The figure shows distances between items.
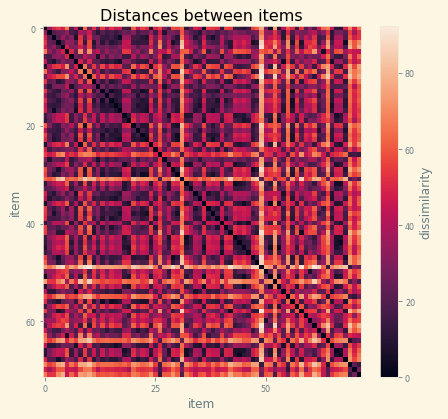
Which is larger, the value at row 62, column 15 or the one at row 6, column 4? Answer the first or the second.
the second
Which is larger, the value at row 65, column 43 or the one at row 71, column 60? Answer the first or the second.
the second
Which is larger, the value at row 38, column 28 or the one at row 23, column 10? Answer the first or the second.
the second
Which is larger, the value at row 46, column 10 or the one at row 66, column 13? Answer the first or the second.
the second
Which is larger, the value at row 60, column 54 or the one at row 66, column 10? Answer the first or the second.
the first
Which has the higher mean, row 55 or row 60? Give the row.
55
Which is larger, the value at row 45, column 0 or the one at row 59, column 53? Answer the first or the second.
the second
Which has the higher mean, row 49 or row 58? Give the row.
49
